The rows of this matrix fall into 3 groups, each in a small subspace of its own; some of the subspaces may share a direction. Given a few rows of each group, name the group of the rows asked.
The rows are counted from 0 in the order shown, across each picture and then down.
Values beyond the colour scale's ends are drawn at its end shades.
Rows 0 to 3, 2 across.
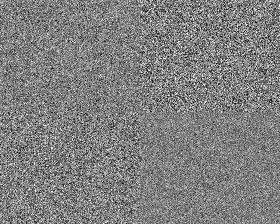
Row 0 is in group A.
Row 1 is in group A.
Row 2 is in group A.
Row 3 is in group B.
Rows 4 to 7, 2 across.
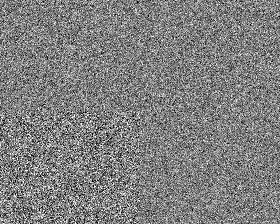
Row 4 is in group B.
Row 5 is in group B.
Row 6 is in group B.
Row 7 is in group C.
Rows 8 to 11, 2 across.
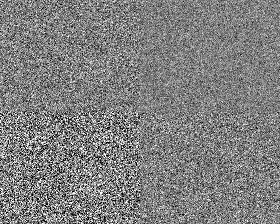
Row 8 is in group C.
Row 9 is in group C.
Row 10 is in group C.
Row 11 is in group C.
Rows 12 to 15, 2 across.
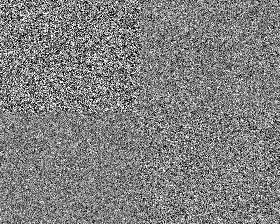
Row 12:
A
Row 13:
A
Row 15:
A
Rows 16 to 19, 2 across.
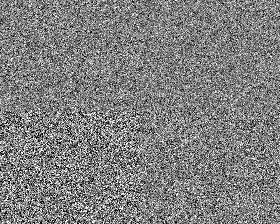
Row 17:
B
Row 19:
A
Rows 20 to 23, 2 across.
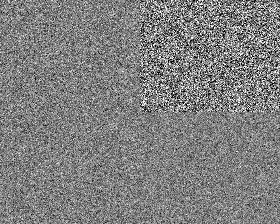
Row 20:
A
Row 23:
B
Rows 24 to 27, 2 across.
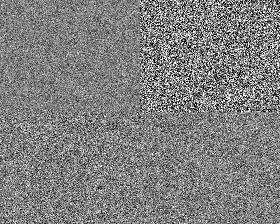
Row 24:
B
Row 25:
C
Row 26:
C
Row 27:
C
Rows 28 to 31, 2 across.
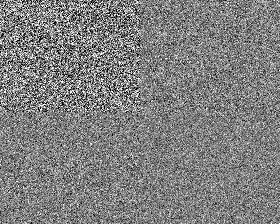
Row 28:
B
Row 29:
B
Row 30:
C
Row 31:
B
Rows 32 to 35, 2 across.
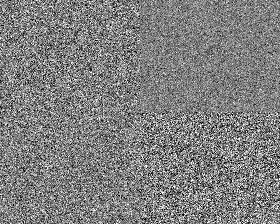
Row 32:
B
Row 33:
C
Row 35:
C
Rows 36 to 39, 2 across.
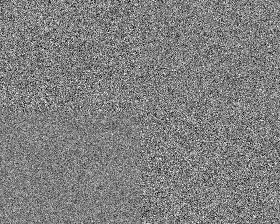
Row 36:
A
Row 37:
C
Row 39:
C
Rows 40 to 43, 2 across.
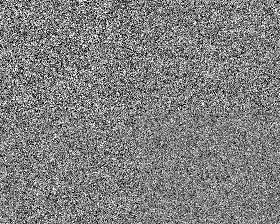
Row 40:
B
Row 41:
B
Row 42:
A
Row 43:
B
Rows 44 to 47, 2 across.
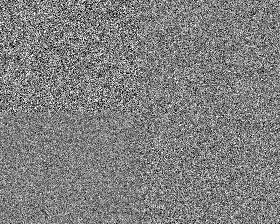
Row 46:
A
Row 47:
B
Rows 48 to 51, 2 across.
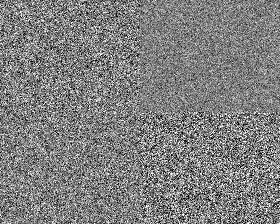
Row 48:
C
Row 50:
C
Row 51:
C
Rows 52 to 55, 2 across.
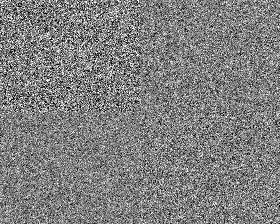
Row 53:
C
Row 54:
C
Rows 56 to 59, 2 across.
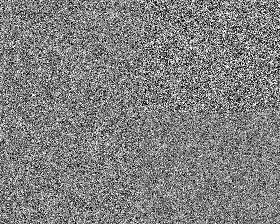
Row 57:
C
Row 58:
B
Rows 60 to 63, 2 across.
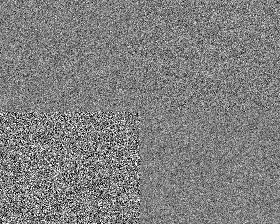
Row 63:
A
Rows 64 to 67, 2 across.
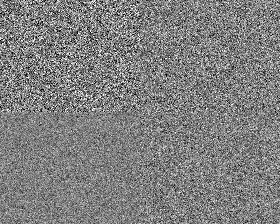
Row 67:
A
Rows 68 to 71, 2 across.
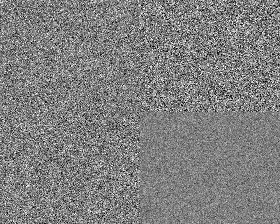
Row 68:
A
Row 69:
B
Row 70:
C
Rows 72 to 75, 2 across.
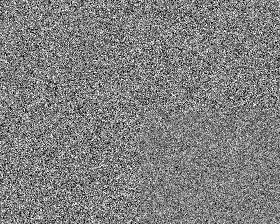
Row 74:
B
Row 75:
B
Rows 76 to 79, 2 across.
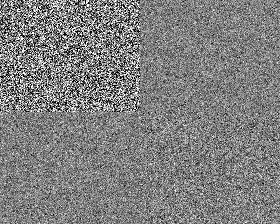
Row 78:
A
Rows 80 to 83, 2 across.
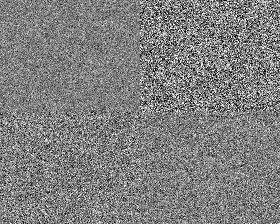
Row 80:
C
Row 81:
B
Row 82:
A
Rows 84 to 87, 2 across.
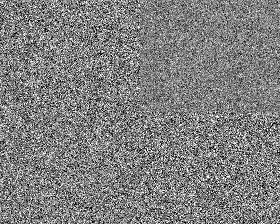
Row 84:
C
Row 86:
B
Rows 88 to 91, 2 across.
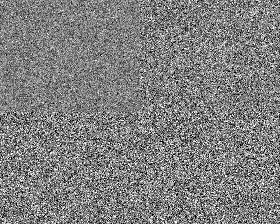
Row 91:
A
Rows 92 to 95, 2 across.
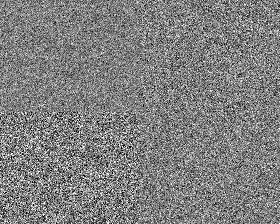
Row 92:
B
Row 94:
C
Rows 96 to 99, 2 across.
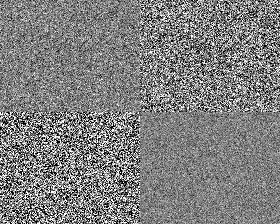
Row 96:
A
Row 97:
A
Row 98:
A
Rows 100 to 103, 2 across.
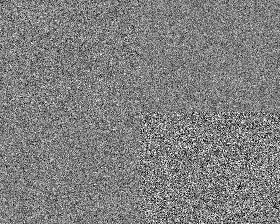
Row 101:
C
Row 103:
C
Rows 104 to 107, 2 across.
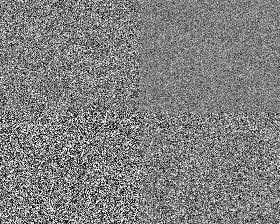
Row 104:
C
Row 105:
A
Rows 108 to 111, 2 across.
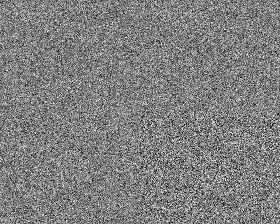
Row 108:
A
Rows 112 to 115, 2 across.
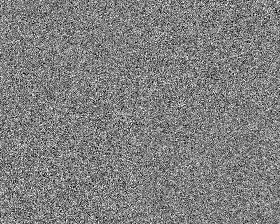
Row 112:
C
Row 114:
B
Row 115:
A
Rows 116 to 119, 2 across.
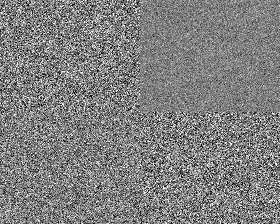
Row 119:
C
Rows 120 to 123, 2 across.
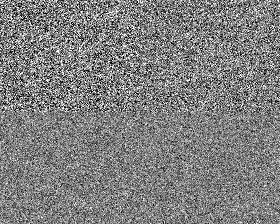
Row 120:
A
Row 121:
A
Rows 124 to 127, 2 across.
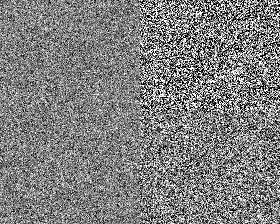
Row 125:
C
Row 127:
A
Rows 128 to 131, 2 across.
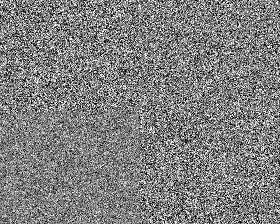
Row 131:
A
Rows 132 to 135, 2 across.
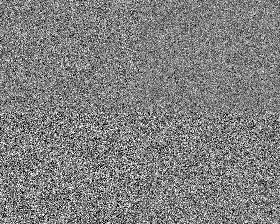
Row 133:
A
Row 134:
C
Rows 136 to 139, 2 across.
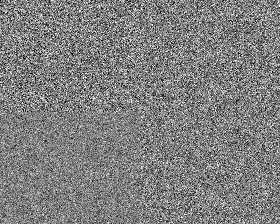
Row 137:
B
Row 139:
B
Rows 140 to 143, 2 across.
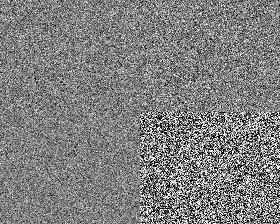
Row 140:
A
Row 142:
B
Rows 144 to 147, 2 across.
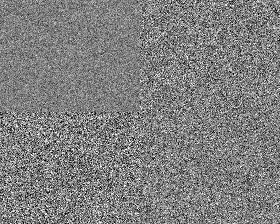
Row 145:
B
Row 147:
C
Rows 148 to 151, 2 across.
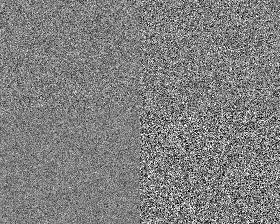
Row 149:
C
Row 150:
A
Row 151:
C
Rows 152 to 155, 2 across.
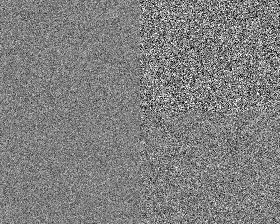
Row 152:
C
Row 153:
B
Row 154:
C
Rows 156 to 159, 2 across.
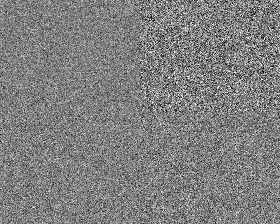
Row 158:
C
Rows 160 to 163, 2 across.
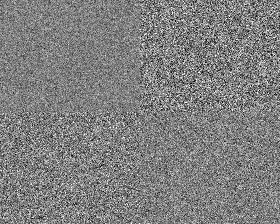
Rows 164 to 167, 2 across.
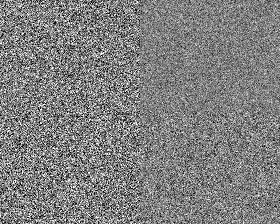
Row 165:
A
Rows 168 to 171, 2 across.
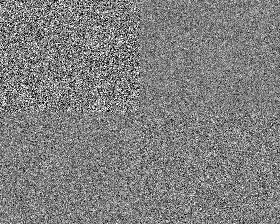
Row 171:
B
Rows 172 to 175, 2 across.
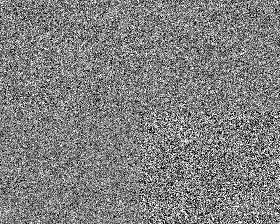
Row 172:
A
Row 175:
A
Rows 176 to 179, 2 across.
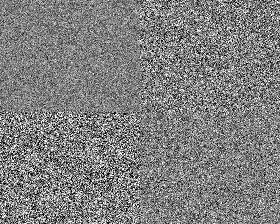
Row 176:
B
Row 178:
C
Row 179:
C
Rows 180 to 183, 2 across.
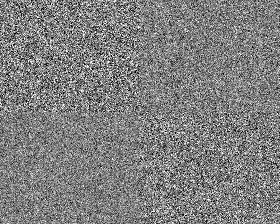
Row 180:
C
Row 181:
C
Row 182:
C
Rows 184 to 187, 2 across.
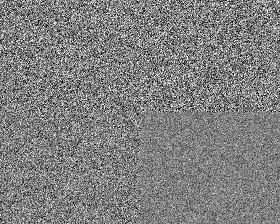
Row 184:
B
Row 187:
C
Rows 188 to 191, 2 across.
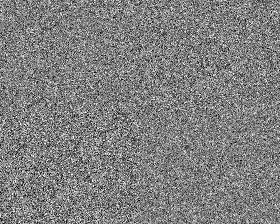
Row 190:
B
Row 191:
C
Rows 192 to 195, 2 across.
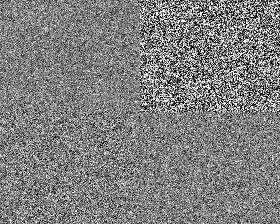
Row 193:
A
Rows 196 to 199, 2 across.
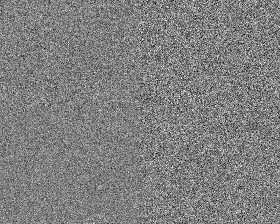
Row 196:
A
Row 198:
C
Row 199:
C
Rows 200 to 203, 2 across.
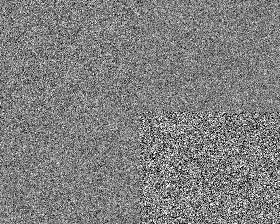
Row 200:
B
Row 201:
A
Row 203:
C
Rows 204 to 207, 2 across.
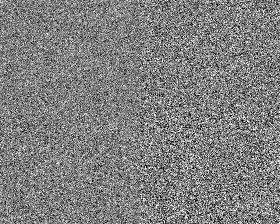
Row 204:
A
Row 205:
B
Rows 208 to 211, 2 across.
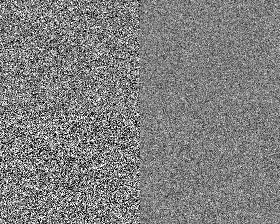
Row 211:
C
